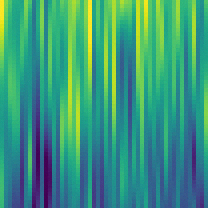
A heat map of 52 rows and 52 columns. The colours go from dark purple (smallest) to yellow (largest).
The field climbs toward the top. The ninth with the lowest average is the bottom left. Streaks run downward.
